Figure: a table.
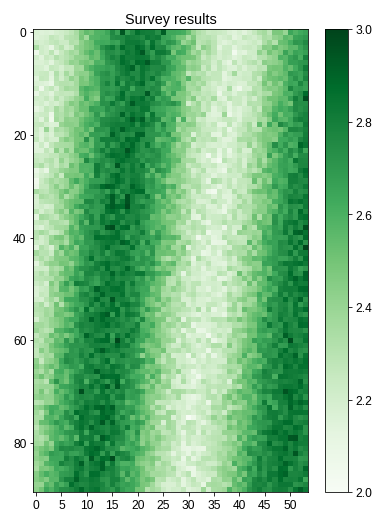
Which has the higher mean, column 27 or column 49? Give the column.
49
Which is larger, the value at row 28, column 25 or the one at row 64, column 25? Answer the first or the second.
the first
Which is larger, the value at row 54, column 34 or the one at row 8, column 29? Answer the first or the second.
the second
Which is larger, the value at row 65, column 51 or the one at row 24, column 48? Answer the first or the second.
the first
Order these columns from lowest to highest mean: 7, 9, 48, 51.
7, 9, 48, 51
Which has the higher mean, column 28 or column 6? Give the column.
6
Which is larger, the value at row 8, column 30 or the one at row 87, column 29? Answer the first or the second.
the first
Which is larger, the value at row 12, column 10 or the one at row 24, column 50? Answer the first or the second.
the second
